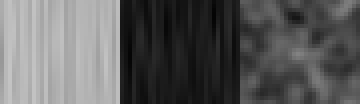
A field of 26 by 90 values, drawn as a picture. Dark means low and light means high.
The table splits into one row of 3 panels. Panel 1,1: high, streaked downward, faint in contrast. Panel 1,2: very low, streaked downward, faint in contrast. Panel 1,3: low, blotchy.
